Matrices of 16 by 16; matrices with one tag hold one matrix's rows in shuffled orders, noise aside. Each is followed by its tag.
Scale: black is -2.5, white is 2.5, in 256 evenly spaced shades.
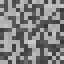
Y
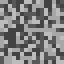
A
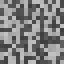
Y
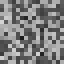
Y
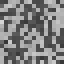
A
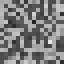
A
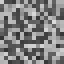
A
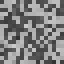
A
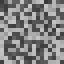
A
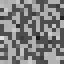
Y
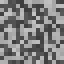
A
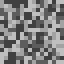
A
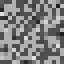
Y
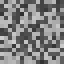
Y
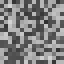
A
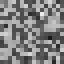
Y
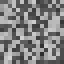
Y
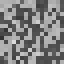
Y
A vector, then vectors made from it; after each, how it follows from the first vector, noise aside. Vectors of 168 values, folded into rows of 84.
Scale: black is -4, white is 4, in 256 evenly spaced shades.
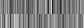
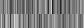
copied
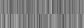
shrunk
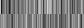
wrapped around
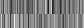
copied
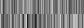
wrapped around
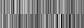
wrapped around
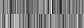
copied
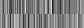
copied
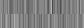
shrunk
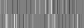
partly zeroed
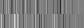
partly zeroed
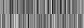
copied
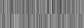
shrunk
